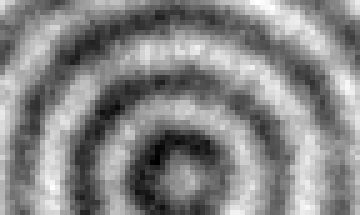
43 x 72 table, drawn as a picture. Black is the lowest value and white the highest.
Grain: blotchy. Ninth with the lowest average: bottom middle. Rings: centred on the bottom middle. Lone odd cells: none.
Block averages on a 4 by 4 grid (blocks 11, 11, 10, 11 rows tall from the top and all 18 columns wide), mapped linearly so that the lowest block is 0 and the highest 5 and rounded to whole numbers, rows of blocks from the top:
3 1 3 5 / 3 1 4 4 / 4 0 2 5 / 4 0 4 5
